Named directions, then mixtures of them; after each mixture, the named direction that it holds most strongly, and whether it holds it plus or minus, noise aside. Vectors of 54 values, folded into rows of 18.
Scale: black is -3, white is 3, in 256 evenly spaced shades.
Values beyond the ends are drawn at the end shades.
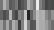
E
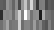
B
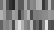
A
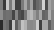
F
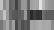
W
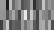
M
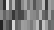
F, plus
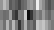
E, plus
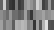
A, plus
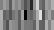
B, minus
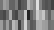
E, plus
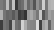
F, plus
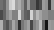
A, minus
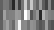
B, plus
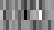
B, minus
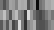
E, minus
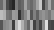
A, plus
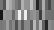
B, plus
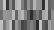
F, minus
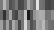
E, plus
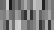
M, minus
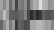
W, plus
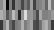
M, plus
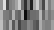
B, minus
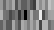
B, minus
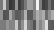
E, plus
